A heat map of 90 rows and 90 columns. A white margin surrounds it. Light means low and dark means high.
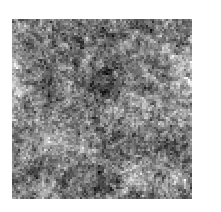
No regular stripes run through it. The field is mottled with small blotches. The histogram is bell-shaped. Overall the values sit about 50% of the way up the scale. The halves do not mirror each other.
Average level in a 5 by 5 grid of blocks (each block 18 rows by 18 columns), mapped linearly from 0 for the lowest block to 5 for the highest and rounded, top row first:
2 4 4 3 2
2 3 5 3 0
1 3 3 1 1
2 1 3 3 4
3 3 4 1 1
